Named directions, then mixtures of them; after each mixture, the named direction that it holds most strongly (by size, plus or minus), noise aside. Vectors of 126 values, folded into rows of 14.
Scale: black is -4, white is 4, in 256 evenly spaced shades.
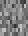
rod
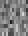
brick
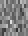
rod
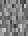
rod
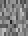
rod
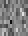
brick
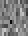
brick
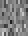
brick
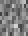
rod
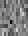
brick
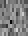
brick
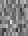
rod
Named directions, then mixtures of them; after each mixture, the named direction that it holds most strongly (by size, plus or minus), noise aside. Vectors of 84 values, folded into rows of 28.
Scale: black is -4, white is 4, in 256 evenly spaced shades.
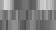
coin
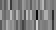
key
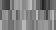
coin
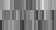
coin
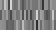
key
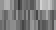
coin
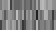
key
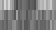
coin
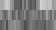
coin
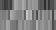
coin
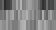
coin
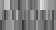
coin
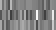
key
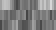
coin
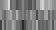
coin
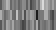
key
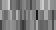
key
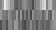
coin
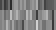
key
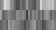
coin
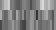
coin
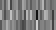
key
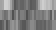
coin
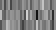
key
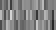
key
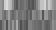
coin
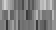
coin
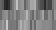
coin
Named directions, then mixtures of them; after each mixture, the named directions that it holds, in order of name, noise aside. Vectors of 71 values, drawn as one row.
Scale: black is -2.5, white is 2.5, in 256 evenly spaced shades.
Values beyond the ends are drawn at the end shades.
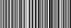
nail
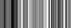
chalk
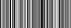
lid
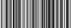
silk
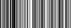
chalk, lid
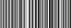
nail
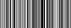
lid, silk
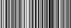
nail, silk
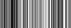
chalk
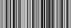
lid, silk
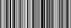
lid, silk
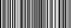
lid, silk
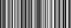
silk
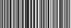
nail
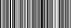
lid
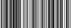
chalk, silk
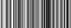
chalk, silk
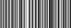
nail
